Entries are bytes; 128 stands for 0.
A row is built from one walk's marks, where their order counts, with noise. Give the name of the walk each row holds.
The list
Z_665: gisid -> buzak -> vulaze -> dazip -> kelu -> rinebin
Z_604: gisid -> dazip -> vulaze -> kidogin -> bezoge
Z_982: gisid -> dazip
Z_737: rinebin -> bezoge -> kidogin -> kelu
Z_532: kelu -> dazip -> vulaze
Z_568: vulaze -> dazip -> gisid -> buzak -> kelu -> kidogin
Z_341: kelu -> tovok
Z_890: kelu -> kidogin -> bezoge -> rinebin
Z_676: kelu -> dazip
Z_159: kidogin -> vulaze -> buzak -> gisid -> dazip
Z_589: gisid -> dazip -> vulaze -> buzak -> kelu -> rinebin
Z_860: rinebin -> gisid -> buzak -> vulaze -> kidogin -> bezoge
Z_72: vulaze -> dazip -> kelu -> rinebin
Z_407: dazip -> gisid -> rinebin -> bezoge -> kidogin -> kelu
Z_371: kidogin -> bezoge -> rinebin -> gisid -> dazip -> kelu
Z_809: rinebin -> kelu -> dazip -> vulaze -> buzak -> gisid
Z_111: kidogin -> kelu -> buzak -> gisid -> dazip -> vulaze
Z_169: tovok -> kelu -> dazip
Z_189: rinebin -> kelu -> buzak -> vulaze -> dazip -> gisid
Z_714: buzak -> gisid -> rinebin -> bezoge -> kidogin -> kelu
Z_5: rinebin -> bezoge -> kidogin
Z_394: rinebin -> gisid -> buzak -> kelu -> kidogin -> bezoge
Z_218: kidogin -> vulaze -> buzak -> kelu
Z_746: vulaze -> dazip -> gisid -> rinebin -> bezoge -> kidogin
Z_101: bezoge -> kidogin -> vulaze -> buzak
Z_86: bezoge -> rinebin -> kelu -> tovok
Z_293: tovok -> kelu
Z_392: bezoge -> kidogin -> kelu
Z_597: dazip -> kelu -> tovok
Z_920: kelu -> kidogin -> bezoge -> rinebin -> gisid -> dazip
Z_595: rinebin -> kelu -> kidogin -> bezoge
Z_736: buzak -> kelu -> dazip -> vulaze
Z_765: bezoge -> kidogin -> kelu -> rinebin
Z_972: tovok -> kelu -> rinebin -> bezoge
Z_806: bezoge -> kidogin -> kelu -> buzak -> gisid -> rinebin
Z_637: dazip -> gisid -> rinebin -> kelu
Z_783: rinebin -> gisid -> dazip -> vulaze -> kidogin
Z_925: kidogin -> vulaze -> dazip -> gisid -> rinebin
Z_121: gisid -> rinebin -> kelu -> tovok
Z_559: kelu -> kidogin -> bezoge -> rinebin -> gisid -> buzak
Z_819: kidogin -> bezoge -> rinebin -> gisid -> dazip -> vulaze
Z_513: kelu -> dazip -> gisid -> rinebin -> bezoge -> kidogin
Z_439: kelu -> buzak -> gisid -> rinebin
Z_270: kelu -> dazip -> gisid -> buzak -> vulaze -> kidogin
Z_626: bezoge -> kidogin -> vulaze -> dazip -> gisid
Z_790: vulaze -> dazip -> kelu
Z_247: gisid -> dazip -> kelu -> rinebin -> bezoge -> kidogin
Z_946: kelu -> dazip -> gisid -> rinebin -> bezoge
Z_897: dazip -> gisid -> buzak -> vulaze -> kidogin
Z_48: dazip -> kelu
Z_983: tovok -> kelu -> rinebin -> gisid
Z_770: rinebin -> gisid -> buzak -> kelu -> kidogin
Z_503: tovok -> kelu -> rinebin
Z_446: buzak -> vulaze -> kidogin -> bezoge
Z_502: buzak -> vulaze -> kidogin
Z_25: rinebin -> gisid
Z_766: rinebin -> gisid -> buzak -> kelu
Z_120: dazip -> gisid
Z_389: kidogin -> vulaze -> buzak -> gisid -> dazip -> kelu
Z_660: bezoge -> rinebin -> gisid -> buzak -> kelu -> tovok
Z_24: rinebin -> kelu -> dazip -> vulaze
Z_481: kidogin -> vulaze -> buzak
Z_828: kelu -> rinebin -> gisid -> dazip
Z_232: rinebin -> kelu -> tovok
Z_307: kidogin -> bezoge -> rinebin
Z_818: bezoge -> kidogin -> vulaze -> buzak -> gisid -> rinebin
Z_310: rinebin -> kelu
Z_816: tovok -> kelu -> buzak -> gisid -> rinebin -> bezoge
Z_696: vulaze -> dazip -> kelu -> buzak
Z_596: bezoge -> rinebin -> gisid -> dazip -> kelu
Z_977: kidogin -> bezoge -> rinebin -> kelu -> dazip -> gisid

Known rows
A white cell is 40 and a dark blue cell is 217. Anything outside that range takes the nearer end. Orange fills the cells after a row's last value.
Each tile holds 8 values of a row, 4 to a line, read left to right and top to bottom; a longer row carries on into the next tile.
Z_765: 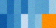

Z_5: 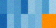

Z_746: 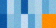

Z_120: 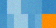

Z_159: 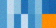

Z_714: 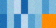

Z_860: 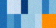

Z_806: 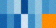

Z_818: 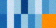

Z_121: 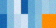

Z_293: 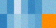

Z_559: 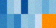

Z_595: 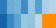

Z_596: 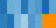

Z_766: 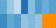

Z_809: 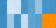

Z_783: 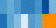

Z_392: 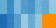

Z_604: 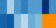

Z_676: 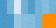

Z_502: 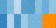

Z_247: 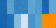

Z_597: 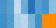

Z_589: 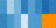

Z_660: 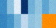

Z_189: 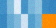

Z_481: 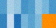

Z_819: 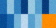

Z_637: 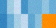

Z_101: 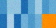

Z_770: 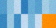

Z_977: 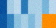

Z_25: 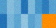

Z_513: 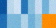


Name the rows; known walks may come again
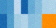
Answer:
Z_86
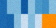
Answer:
Z_920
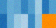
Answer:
Z_626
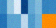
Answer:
Z_816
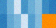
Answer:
Z_189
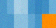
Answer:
Z_48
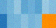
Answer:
Z_310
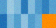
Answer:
Z_25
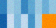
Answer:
Z_925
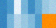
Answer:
Z_169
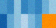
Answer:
Z_503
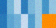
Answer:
Z_407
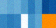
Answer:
Z_111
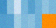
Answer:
Z_676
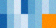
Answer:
Z_121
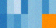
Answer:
Z_446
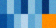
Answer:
Z_819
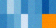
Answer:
Z_589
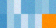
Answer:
Z_568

